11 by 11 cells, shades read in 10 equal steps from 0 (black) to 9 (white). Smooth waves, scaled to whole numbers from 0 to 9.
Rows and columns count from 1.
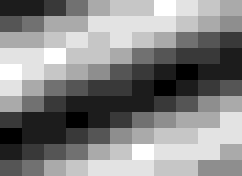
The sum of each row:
58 69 64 57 43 32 32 36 48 62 68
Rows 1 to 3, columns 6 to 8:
7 7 9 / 8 8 8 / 8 7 6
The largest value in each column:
9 8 9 8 8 8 9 9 8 8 8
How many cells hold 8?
20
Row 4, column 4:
7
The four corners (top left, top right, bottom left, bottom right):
1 6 3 5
